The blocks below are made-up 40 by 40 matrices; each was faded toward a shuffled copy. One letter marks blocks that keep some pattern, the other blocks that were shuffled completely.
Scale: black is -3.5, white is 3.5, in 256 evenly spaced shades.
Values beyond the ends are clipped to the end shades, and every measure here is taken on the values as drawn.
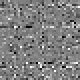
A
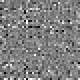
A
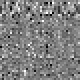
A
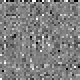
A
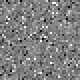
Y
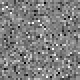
Y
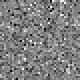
Y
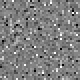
Y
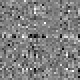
A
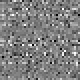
A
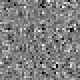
A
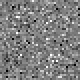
Y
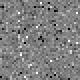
Y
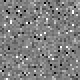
Y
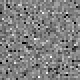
Y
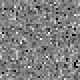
Y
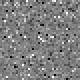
Y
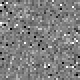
Y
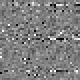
A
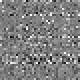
A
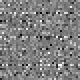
A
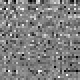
A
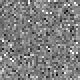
Y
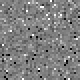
Y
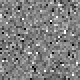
Y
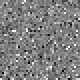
Y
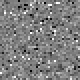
Y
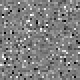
Y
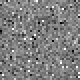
Y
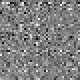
A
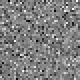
Y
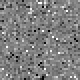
Y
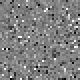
Y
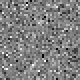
Y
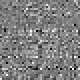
A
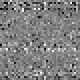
A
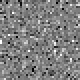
Y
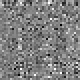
A
